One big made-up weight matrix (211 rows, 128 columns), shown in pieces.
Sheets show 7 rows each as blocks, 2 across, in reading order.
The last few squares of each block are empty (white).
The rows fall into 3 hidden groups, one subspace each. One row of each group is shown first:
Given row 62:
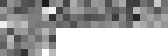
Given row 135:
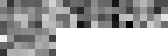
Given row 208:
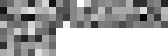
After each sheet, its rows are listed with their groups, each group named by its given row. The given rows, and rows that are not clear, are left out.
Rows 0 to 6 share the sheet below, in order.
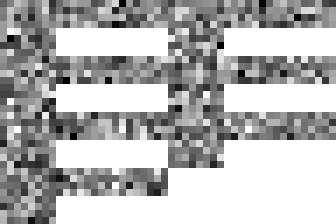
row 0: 208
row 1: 208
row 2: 62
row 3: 208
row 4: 62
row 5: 62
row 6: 135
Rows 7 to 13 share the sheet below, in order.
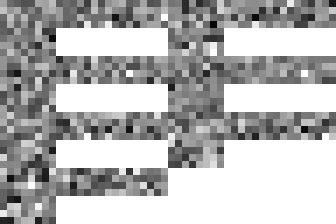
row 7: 135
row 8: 62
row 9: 208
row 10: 62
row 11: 135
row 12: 62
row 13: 208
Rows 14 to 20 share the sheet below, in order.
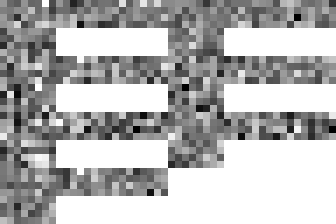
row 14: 208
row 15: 135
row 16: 208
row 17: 208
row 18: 62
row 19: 135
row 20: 208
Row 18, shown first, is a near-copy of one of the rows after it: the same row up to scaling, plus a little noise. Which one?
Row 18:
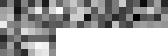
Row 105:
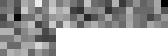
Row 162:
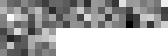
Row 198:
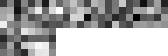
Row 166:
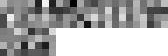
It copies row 198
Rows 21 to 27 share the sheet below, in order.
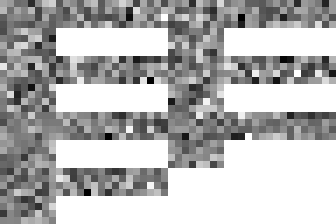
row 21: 135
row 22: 208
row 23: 208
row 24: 135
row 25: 135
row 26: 208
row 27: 135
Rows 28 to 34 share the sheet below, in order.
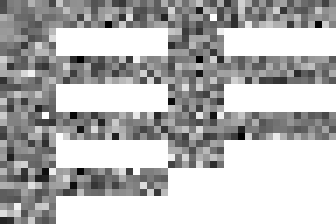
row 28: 135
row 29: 208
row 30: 208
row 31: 208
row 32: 62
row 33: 208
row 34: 208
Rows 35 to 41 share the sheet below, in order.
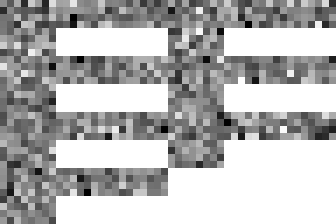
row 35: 208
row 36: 208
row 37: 208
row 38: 135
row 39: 135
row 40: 135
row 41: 135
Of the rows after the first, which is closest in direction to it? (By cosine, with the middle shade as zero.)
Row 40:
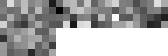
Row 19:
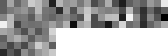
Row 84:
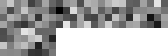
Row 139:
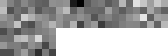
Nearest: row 84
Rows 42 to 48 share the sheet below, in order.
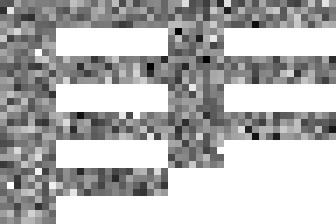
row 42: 208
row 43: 62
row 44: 62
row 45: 135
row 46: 208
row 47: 135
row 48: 62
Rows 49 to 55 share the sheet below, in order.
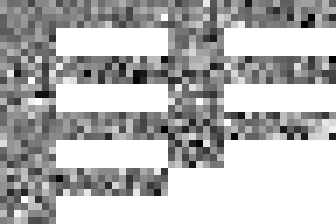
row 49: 135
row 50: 62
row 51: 62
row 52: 62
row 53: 135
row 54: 135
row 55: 135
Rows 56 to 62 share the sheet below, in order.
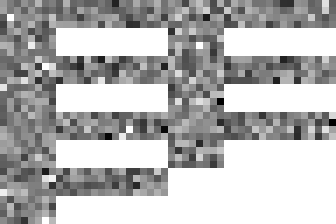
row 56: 62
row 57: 62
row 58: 62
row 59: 62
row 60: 135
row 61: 62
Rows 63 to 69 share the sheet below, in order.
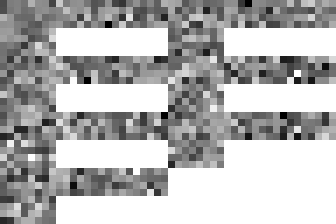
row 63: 135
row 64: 208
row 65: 135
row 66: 135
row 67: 62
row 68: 135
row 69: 208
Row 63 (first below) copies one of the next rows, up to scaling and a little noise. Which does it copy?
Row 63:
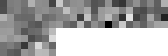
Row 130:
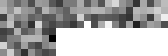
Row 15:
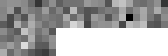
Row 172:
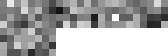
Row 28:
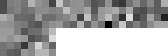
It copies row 28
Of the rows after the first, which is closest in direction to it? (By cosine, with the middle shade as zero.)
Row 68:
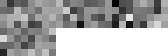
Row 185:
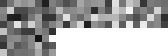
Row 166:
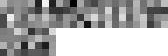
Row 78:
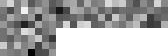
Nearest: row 166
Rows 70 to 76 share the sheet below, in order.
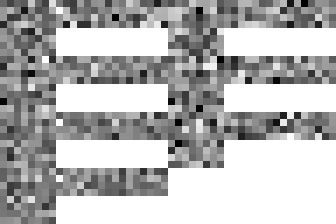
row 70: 135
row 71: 208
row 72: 208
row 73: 208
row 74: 62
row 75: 208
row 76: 62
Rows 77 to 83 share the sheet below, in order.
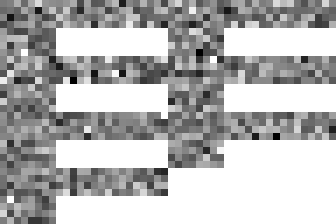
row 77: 62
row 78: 135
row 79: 135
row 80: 208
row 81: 62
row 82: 135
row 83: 62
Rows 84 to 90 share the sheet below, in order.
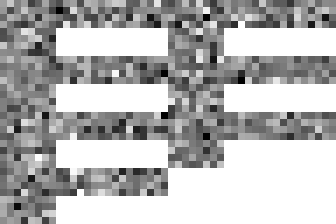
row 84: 135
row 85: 62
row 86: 135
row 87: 208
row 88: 62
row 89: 208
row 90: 208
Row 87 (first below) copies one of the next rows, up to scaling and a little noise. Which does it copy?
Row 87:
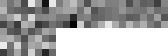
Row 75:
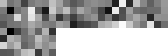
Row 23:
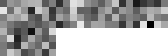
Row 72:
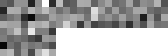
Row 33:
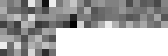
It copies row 33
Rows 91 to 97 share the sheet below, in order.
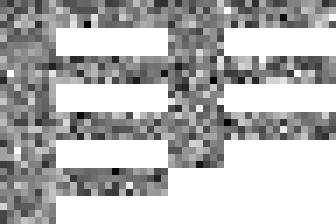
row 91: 135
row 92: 135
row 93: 62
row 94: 208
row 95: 208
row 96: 135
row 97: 135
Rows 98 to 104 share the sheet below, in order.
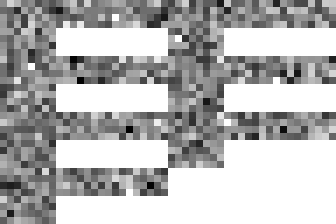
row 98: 135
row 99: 62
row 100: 208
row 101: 135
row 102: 135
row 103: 135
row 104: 62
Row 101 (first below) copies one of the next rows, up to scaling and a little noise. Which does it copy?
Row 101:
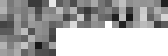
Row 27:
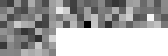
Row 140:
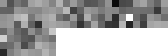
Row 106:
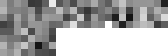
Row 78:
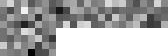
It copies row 106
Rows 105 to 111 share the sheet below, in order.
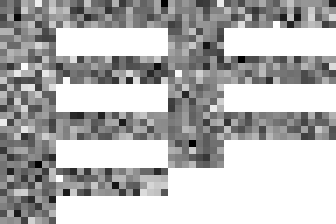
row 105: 62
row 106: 135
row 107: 135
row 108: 62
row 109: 208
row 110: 62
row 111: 135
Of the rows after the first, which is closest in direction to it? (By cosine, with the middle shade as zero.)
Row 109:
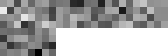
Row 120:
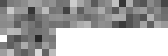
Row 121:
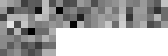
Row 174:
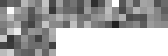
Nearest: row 174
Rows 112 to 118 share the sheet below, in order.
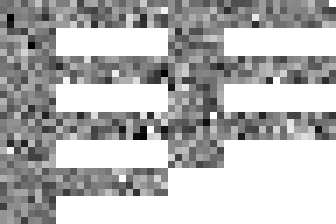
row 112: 62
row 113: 62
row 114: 135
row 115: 62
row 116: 62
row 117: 62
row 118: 135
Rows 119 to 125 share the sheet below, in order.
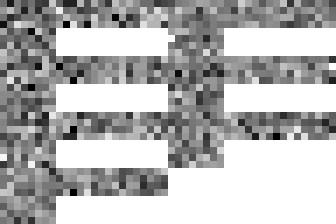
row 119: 135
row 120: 208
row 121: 62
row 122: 62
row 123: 208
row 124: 135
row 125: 135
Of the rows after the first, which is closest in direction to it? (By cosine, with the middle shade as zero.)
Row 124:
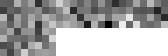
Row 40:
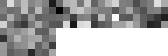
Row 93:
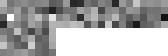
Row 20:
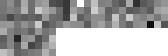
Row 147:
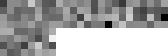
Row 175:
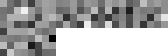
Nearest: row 147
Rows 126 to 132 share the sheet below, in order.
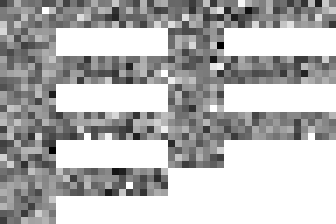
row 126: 62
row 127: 62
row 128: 135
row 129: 62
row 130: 135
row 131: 62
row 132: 135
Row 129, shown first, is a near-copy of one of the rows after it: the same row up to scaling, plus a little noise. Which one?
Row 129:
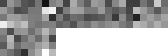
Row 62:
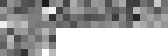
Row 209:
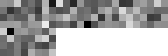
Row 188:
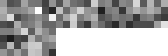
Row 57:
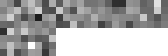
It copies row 62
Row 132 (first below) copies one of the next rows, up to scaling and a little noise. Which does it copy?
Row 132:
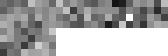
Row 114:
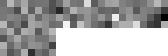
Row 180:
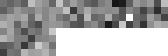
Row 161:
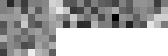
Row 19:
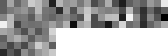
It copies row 180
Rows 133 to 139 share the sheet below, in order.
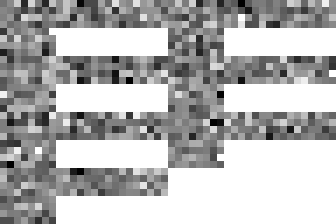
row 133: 208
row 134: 208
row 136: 62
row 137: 208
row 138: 62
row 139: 208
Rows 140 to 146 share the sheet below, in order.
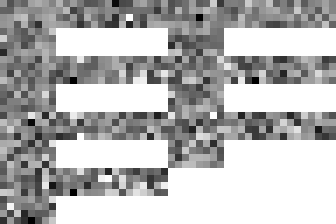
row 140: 135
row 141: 208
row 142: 62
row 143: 135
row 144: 208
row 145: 62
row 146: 62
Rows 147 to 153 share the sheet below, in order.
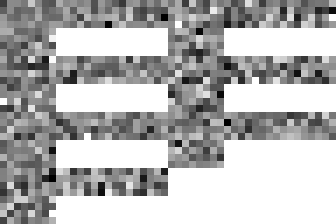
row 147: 135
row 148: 62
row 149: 208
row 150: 135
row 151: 135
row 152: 62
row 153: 62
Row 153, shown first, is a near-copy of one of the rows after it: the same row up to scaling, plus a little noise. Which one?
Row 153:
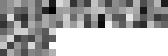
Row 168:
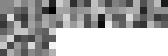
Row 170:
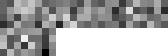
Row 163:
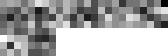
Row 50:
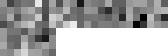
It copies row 168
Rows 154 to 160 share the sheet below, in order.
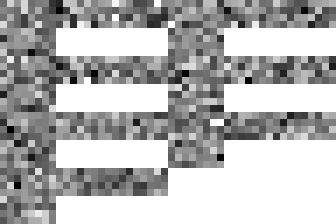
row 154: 135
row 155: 135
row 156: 135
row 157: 62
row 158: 62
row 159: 62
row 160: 62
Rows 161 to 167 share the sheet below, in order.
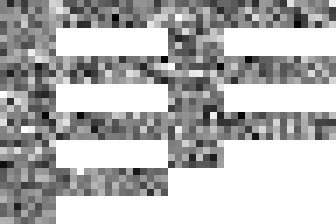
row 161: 135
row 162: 62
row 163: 62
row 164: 208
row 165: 208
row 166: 62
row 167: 208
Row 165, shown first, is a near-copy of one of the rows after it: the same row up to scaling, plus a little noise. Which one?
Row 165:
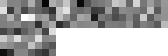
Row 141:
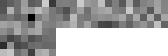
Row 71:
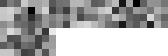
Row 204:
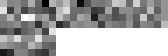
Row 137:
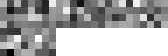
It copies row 204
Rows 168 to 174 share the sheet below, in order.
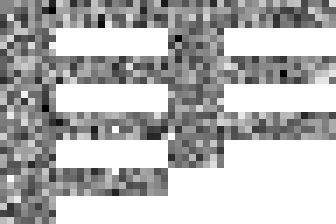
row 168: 62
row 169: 62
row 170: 62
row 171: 135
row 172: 135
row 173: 62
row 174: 208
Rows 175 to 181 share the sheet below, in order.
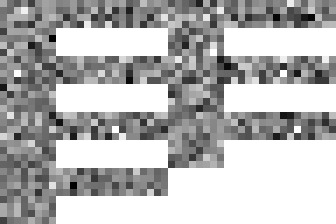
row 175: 135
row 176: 62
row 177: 62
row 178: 135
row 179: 135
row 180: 135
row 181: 208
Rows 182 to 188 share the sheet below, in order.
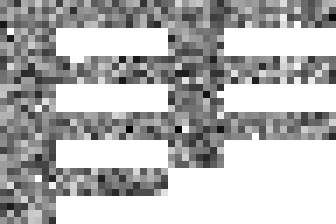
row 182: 62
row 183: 135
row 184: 208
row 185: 135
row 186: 135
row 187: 62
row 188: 62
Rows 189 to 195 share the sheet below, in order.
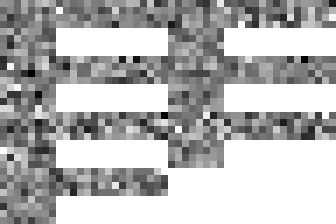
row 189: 62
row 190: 135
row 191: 208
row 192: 208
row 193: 62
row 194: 62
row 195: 135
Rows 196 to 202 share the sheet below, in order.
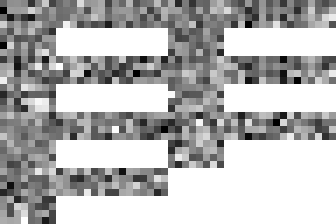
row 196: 208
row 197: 135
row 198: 62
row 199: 135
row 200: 135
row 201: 208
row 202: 62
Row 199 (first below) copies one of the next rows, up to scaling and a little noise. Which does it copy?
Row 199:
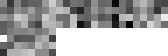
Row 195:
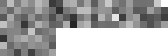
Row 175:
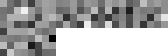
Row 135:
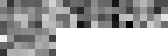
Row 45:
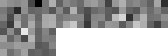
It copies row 135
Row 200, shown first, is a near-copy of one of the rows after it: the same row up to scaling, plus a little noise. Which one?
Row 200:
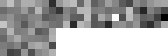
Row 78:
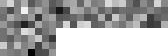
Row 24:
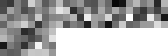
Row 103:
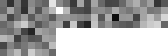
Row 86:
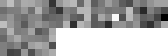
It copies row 86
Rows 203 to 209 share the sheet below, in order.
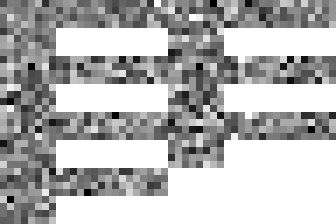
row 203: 62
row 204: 208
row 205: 208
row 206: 208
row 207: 62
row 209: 62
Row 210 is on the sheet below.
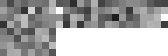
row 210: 135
